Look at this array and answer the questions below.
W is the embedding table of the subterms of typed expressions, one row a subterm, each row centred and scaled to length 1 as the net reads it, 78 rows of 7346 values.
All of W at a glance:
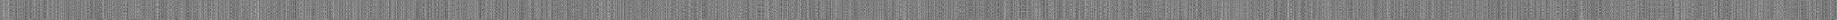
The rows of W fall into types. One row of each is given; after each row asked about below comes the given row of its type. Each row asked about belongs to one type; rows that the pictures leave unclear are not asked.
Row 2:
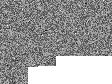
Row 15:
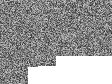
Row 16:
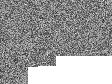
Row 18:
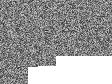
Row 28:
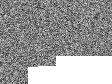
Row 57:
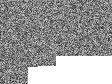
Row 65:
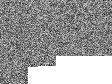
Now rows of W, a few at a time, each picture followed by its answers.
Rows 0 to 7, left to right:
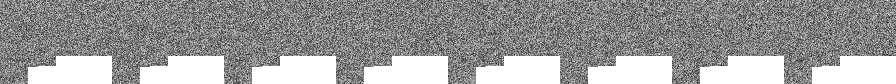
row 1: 18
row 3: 57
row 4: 16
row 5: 15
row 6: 65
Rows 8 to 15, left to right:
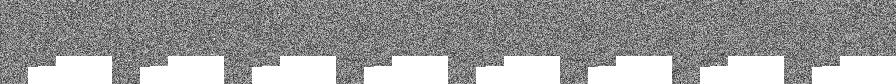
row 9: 18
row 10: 2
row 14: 16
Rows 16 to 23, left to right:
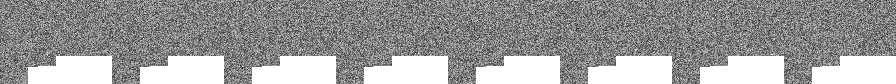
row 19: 57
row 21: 2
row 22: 18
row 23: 57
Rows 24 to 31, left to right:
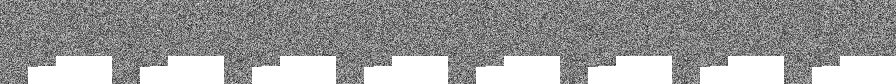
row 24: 15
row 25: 65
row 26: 28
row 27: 15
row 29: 2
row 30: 2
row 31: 16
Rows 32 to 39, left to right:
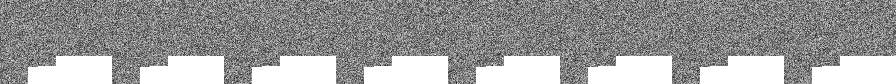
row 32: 57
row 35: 15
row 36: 16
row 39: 16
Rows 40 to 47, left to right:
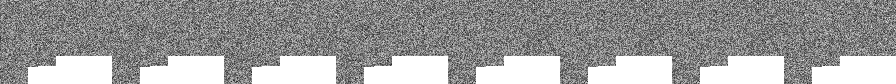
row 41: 18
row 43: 2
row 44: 57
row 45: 57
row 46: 57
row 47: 15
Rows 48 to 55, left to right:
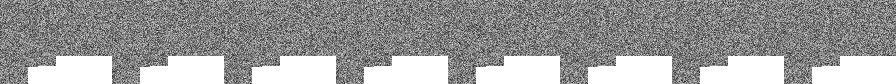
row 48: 2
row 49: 16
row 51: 65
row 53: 28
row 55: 15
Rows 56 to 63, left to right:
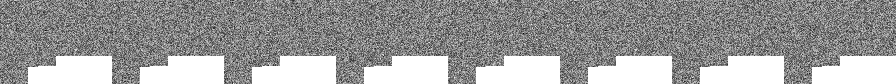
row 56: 2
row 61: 2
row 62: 57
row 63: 18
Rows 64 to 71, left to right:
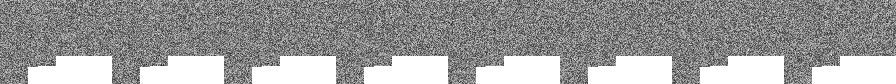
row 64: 15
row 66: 15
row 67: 2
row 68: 57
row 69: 15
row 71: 16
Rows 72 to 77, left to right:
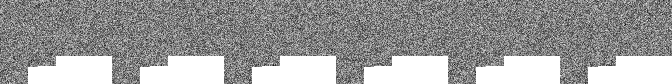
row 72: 28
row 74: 65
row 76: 28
